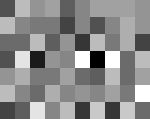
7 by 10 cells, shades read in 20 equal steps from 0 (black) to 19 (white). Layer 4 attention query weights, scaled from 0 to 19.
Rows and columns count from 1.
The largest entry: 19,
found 3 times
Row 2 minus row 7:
9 3 -8 -1 -9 6 -9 6 -2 3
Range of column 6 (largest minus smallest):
15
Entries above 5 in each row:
10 9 8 8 10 10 7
